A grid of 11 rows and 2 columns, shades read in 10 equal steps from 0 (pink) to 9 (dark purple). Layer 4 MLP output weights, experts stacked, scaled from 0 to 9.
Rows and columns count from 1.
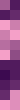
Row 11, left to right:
0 1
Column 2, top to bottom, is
8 7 2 0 4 5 8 8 7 1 1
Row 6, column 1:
0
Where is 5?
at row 6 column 2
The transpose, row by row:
4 8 0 2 3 0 8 9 8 7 0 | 8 7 2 0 4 5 8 8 7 1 1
